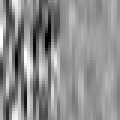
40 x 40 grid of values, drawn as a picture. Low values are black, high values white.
Ninth with the lowest average: top middle. Grain: streaks running down. Seam: vertical, 50% of the way across, the right part calmer.
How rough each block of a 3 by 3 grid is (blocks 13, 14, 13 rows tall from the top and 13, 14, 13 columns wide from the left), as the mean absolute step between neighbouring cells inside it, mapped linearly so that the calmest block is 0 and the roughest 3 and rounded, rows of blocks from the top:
210 | 310 | 310
